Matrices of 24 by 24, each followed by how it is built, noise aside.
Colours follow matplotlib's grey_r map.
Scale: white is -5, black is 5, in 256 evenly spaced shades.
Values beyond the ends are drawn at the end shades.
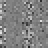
uneven columns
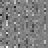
uneven columns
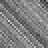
Toeplitz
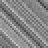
Toeplitz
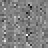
uneven columns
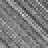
Toeplitz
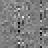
uneven columns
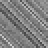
Toeplitz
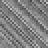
Toeplitz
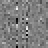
uneven columns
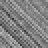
Toeplitz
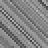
Toeplitz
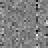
uneven columns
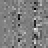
uneven columns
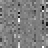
uneven columns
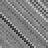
Toeplitz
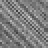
Toeplitz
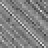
Toeplitz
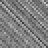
Toeplitz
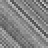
Toeplitz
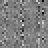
uneven columns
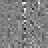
uneven columns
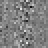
uneven columns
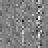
uneven columns
